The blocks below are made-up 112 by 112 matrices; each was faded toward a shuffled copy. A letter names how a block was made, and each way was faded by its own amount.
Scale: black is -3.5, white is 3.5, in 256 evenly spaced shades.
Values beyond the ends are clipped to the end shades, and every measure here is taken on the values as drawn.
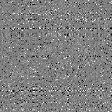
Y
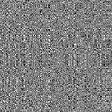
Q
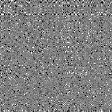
Y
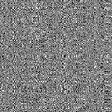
Q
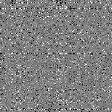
Y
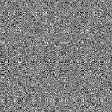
Q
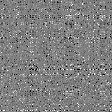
Y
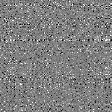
Y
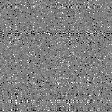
Y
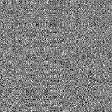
Q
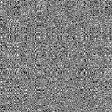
Q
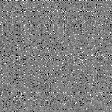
Y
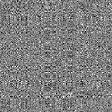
Q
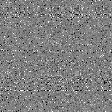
Y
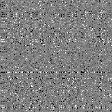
Y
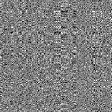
Q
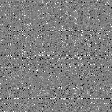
Y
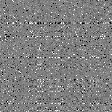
Y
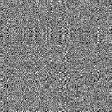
Q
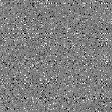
Y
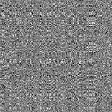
Q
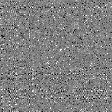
Y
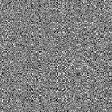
Q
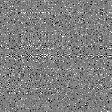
Y
